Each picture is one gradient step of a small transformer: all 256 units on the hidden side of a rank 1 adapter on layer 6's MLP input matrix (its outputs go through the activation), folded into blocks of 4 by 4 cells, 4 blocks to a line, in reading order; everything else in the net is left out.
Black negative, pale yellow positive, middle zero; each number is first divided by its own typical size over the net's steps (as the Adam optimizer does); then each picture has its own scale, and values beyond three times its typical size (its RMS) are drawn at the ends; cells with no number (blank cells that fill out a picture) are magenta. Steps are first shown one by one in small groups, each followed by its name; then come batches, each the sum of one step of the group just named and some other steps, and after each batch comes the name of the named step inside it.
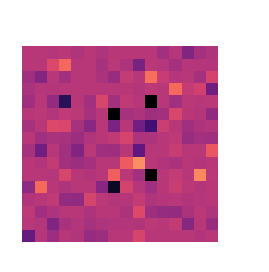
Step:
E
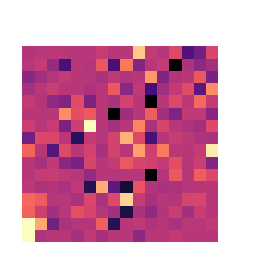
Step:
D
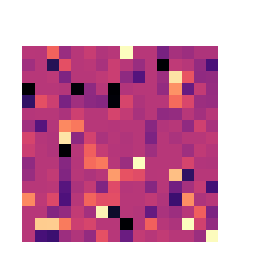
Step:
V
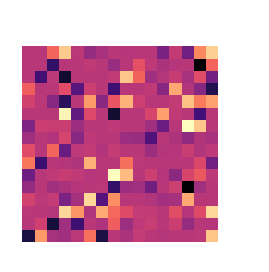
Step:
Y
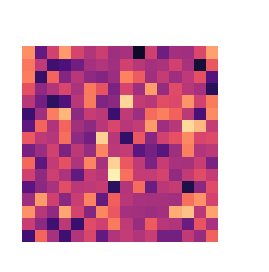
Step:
Y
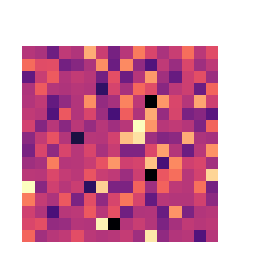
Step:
D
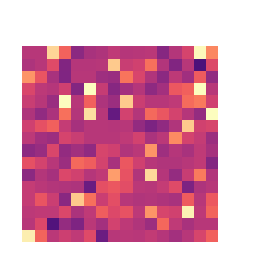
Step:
Y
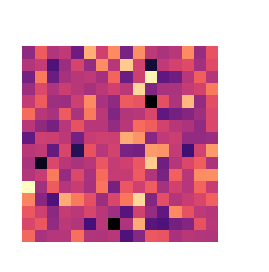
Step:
D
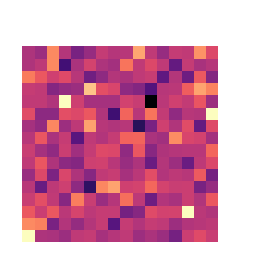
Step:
D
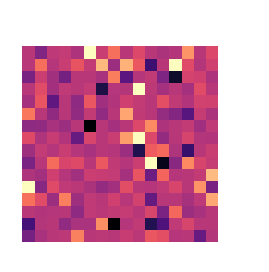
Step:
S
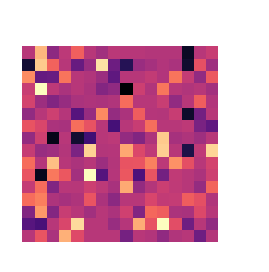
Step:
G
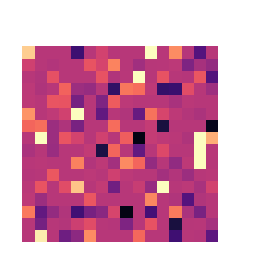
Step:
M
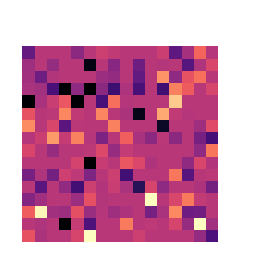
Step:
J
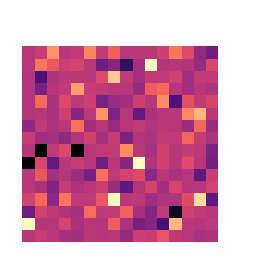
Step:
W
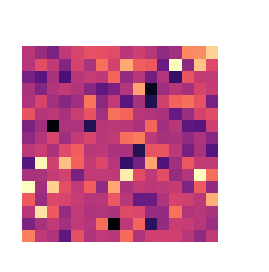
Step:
S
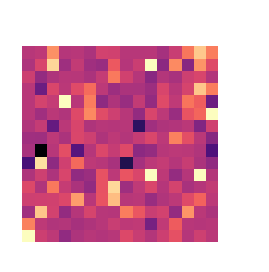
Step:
W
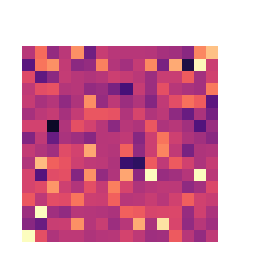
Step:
G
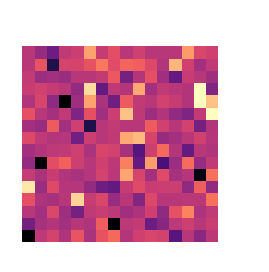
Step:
S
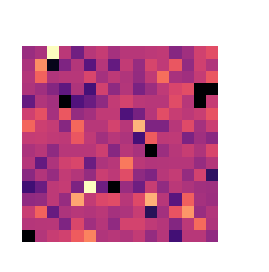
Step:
J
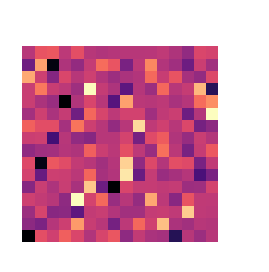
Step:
G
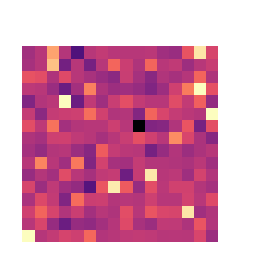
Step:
J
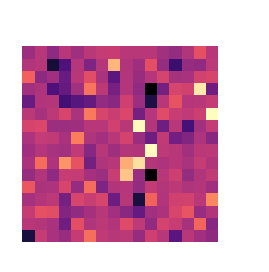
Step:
J
